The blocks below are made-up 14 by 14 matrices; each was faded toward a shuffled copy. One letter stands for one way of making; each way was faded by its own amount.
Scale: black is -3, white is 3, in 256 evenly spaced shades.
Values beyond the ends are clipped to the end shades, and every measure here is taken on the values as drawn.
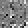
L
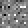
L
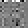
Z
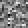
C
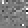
L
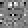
Z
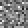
C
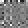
Z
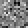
C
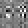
Z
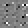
L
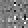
L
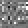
Z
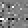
L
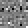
L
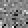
L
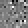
L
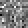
C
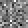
C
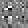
Z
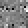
L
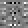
Z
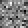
C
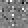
L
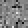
L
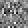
C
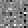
L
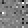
L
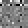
Z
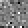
L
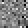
C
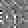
L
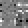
Z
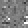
L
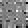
Z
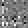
L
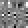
Z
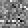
C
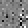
L
